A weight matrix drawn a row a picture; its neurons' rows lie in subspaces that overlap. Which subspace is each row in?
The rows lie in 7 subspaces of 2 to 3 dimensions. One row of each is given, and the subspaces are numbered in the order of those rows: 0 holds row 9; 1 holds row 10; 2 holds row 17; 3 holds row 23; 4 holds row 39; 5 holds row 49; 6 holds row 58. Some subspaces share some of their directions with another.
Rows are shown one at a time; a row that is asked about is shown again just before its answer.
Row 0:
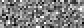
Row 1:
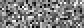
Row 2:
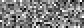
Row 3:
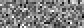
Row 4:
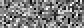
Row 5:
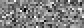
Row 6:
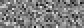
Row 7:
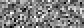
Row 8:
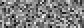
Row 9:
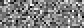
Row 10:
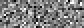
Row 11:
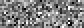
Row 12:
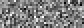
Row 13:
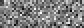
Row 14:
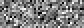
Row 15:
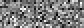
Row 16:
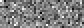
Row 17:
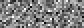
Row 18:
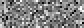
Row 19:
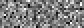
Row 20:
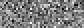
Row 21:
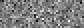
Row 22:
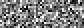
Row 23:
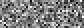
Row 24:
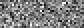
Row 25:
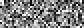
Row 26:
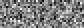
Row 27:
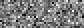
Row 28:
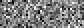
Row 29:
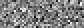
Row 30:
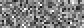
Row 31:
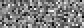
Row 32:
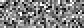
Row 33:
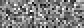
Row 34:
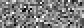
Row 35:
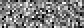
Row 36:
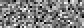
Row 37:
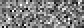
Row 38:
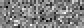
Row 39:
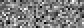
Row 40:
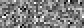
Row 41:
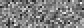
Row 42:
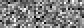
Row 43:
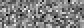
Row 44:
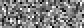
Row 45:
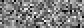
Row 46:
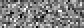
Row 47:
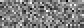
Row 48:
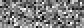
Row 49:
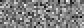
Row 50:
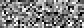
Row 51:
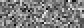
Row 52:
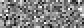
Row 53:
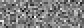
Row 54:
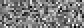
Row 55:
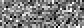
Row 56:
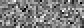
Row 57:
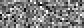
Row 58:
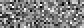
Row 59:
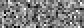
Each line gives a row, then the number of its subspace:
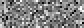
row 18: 4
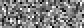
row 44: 2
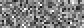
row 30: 6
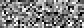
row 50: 2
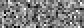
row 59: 1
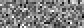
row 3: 6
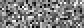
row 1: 5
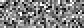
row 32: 5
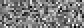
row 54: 3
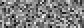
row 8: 1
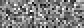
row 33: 5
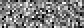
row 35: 6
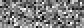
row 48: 0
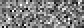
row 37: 6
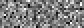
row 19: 1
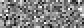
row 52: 4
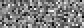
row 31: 3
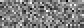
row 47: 5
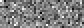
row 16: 0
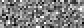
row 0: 4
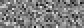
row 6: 5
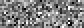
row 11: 2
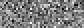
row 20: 5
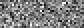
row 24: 6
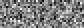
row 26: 2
